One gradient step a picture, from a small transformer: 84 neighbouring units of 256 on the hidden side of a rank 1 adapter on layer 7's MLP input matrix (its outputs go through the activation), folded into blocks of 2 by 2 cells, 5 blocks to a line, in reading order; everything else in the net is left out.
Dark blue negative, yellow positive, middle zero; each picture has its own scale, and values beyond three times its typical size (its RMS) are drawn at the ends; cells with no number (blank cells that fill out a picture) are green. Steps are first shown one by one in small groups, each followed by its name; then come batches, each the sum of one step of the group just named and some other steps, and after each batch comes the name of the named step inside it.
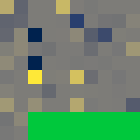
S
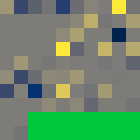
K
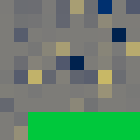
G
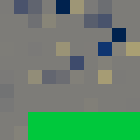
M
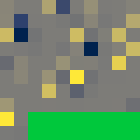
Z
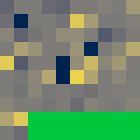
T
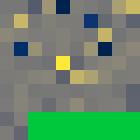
M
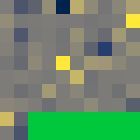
Z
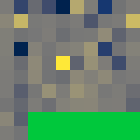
G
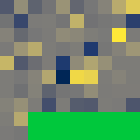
T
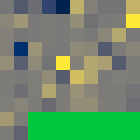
T
